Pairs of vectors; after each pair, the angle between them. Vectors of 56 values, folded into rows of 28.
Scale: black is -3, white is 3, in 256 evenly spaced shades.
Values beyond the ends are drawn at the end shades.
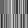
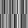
orthogonal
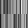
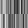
partly opposed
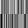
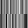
partly aligned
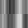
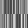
orthogonal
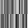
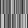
partly opposed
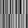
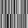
partly opposed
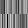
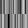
orthogonal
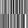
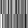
orthogonal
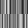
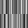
orthogonal
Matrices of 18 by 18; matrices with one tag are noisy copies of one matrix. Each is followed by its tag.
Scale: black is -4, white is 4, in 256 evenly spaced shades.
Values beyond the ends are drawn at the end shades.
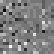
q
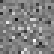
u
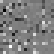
q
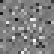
u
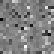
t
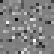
u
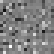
q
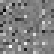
q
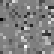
t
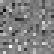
q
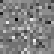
u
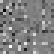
q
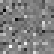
q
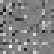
q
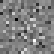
u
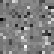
t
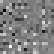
q
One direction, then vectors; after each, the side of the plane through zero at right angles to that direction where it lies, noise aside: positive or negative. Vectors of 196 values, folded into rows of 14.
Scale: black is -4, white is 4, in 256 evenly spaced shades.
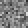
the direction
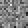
negative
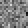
negative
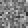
negative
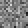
negative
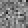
positive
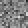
positive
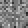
negative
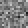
negative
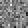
negative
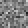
negative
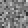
negative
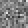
negative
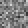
negative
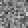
positive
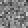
positive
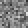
positive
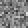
positive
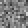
positive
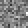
positive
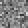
positive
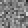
positive
